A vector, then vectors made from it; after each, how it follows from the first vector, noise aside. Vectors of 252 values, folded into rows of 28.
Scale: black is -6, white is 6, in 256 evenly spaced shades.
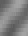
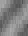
negated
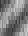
scaled up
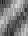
scaled up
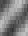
scaled up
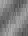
negated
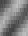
scaled up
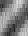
scaled up
